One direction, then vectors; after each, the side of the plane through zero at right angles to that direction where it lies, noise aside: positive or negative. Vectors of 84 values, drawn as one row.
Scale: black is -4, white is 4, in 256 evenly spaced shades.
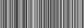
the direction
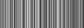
positive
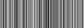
positive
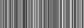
positive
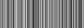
negative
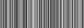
positive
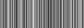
positive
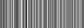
positive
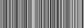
positive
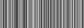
positive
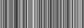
positive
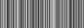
negative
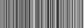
positive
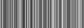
positive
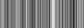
negative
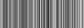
positive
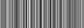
positive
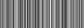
negative
